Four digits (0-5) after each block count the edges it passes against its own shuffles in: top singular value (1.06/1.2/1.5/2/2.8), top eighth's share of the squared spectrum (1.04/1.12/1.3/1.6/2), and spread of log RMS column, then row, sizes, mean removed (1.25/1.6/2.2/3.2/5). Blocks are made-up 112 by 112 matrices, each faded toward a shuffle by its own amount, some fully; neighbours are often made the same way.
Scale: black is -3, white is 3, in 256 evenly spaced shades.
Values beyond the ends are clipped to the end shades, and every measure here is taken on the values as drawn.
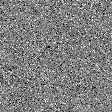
0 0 0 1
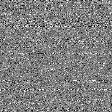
1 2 0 4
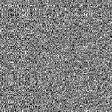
4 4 2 2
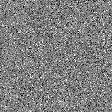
3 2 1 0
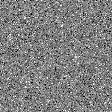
3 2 0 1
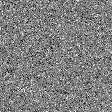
0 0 0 0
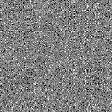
4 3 2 2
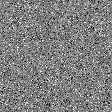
0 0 0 0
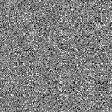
4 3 1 2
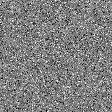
2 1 0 0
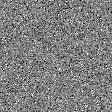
2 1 0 0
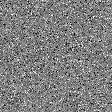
0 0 0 0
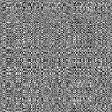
5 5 4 4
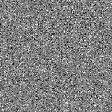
4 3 1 1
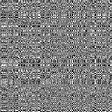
5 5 4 4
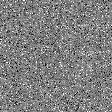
2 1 0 0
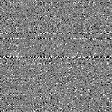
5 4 2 3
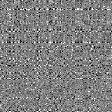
5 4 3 3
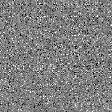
4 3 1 2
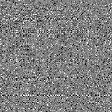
4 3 2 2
